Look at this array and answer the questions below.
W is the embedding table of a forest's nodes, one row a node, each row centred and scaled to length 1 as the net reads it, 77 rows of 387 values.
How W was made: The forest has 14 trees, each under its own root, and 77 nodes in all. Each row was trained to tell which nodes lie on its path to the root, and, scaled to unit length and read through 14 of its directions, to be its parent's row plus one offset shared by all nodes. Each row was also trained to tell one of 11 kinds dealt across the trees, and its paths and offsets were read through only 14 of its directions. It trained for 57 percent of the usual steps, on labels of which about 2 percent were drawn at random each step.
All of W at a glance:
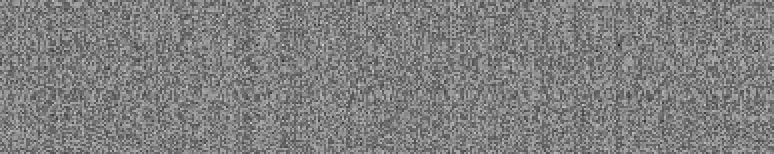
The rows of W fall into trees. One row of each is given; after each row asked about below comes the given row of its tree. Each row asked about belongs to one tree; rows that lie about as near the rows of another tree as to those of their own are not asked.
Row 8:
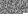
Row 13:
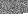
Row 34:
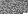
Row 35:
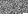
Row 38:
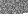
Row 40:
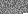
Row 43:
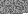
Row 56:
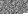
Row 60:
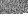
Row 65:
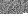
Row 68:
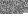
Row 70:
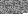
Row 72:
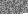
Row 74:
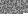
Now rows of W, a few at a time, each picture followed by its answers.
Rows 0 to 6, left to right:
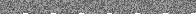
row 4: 60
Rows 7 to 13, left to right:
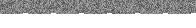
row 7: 65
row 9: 65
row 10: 60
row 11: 60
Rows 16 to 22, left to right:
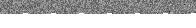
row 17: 65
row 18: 72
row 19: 65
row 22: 60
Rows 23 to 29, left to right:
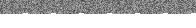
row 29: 13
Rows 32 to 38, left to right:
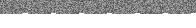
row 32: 56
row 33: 34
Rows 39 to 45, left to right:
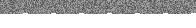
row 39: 13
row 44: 13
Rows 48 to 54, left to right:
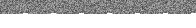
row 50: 65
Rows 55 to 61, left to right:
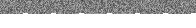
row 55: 74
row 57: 60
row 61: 65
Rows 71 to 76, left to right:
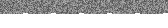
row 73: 60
